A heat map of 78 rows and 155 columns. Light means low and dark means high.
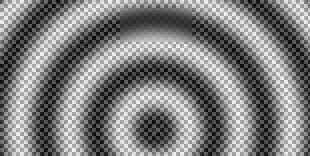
Concentric rings centre on the bottom middle. On average the colour sits 50% of the way up the scale. In the top middle lies a patch that is calmer than the rest. The top middle is the calmest part.
